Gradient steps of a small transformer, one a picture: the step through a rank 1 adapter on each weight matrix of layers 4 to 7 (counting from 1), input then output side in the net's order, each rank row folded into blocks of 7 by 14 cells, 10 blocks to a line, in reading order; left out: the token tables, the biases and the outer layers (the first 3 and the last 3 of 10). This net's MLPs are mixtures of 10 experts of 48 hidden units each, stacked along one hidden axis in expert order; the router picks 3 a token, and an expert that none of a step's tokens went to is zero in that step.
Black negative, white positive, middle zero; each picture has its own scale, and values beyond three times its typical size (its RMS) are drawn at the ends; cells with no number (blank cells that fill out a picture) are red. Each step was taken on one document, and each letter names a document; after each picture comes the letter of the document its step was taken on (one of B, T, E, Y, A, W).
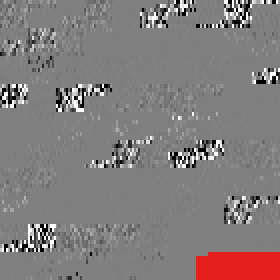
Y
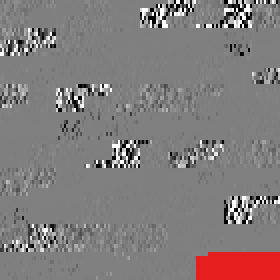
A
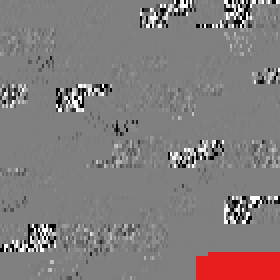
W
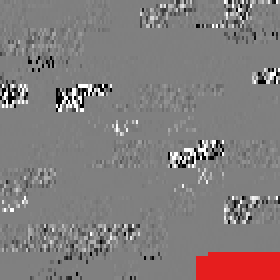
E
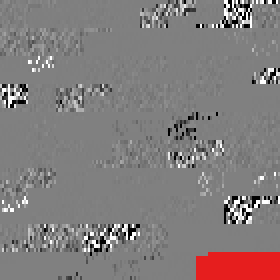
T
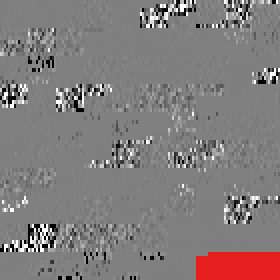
Y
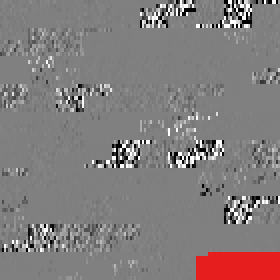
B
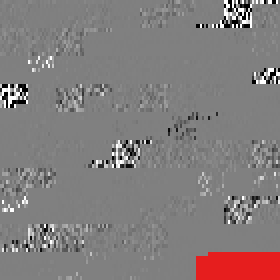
T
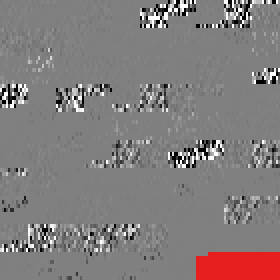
Y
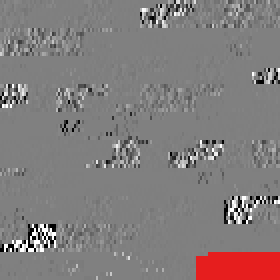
A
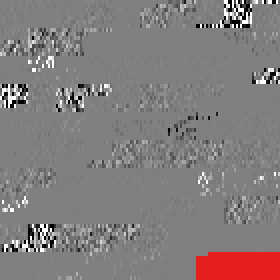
T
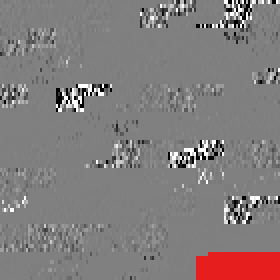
E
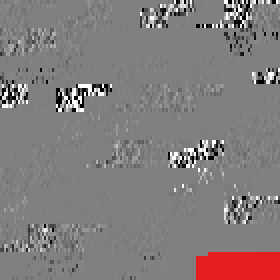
W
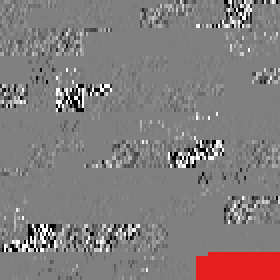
B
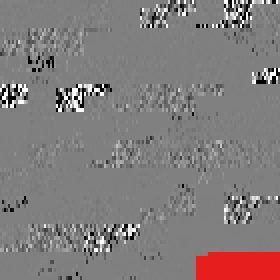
Y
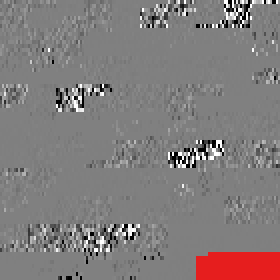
Y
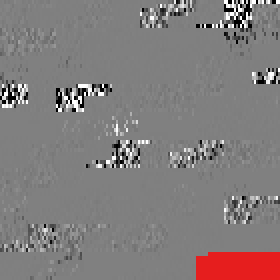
W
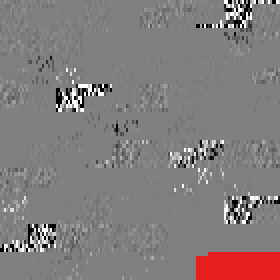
E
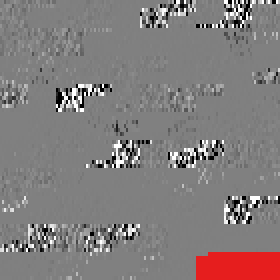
E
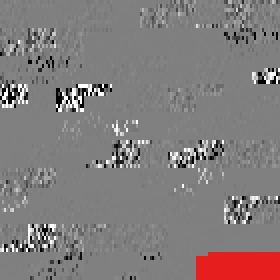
E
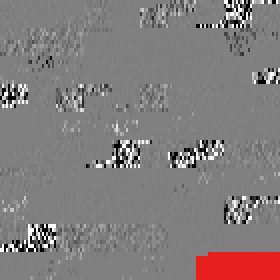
E
